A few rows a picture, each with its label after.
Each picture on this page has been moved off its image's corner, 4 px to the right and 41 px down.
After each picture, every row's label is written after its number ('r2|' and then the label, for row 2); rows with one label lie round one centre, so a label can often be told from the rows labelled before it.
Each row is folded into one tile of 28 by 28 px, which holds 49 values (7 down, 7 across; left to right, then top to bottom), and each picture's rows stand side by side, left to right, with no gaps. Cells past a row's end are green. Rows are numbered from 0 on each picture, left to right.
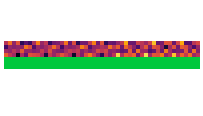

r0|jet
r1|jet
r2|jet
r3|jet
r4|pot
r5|pot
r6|pot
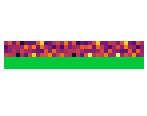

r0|jet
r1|pot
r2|jet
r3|pot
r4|pot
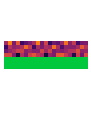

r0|jet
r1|jet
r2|jet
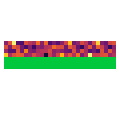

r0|pot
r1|jet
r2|pot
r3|pot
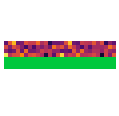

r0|pot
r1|jet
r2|pot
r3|jet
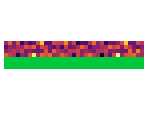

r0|jet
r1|pot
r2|jet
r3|jet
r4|pot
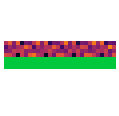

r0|jet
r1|jet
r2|jet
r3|jet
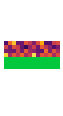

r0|pot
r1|pot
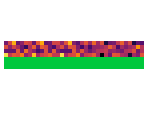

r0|pot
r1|pot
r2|pot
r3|jet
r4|jet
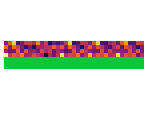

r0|pot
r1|jet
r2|pot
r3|pot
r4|pot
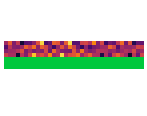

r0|jet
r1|pot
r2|pot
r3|jet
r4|jet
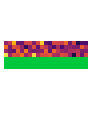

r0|pot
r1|pot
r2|jet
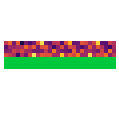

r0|jet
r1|pot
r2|pot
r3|pot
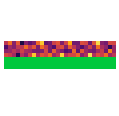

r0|jet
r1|pot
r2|pot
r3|pot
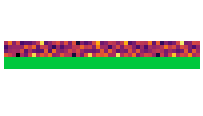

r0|jet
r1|pot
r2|jet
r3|pot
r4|pot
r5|jet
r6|pot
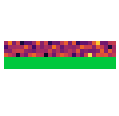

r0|jet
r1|jet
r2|jet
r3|pot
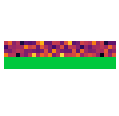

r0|jet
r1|pot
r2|pot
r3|jet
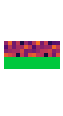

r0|jet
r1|jet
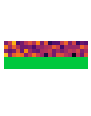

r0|pot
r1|jet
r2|jet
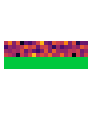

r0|jet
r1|pot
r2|jet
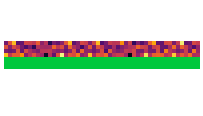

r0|pot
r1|jet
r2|pot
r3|pot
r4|jet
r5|pot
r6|pot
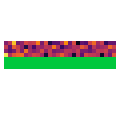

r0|pot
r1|jet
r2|jet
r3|jet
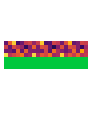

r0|pot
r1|pot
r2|pot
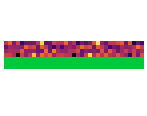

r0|jet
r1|pot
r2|jet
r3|pot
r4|jet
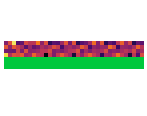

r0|pot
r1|jet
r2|jet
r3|jet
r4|jet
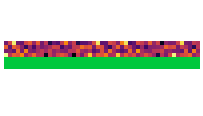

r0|pot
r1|jet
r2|jet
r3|pot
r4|pot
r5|jet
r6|pot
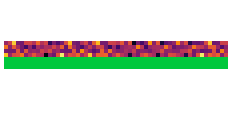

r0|pot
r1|jet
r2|pot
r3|pot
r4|jet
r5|jet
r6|jet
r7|pot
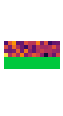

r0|pot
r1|jet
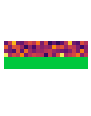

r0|pot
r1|jet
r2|pot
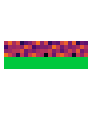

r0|jet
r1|jet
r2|jet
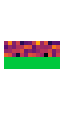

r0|jet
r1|jet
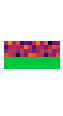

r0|jet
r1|jet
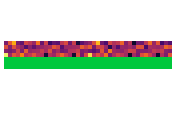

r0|pot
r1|jet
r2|jet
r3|pot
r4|jet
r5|jet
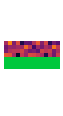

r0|jet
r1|jet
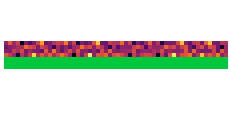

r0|jet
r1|pot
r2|jet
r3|pot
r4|jet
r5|jet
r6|pot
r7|pot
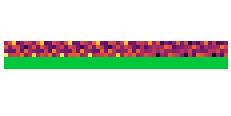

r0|pot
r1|pot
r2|pot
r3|pot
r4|pot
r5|jet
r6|jet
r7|jet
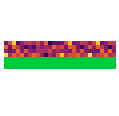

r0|pot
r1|jet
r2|pot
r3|pot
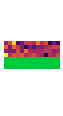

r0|pot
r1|jet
